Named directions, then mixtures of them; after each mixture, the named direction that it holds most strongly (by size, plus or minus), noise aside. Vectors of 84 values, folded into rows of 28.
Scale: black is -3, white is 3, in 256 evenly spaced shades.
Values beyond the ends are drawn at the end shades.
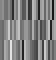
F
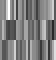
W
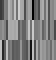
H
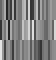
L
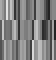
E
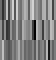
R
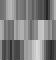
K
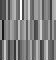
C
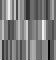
W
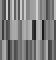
R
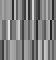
F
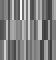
C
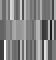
E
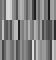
E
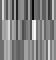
R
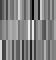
H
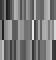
E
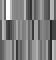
W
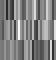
E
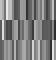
E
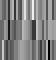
R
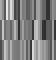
E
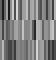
R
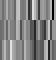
F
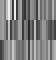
L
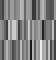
H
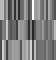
H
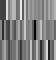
C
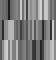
K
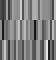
C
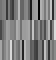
F
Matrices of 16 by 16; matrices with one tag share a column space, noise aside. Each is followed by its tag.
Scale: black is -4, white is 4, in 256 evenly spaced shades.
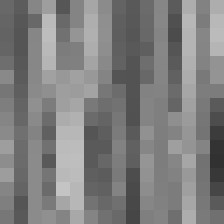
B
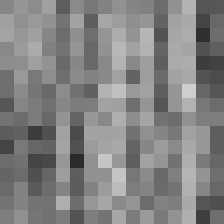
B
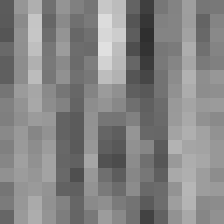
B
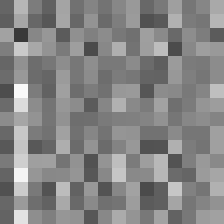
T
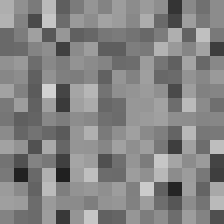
T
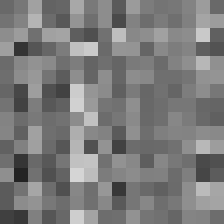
T
